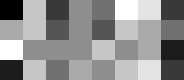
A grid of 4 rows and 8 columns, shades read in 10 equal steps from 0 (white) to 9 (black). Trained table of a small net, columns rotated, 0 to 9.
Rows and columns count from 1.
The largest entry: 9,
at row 1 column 1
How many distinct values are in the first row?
7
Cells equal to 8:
2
